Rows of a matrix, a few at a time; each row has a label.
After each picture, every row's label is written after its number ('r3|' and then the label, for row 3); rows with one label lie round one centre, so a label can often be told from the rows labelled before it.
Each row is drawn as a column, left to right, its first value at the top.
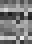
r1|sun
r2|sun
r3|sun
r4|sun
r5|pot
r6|sun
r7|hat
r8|sun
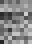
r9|sun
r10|pot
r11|sun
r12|pot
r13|pot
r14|pot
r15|hat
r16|pot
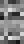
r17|sun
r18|hat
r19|sun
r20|sun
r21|sun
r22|hat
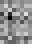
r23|pot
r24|hat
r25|sun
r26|hat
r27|hat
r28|pot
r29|hat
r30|pot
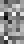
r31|hat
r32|sun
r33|pot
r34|hat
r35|pot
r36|hat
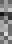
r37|sun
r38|pot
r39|sun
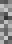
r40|pot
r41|sun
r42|hat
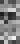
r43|sun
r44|pot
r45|sun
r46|sun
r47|hat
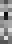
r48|hat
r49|sun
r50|hat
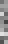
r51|hat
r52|pot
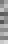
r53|pot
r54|pot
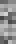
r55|hat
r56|hat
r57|pot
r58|pot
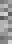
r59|hat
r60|hat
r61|pot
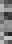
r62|pot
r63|sun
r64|sun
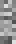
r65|hat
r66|hat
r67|hat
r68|pot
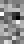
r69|hat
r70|pot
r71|pot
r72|sun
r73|sun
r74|hat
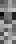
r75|sun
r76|pot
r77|pot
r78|sun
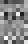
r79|hat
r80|sun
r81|pot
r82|sun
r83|hat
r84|sun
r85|pot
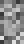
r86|sun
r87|hat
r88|hat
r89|pot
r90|sun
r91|pot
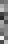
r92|sun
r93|pot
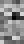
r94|pot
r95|hat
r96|hat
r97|sun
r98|sun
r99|hat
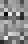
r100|hat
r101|sun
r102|hat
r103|pot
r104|hat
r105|sun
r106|hat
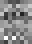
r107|hat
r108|sun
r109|pot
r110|sun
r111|hat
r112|sun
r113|pot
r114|hat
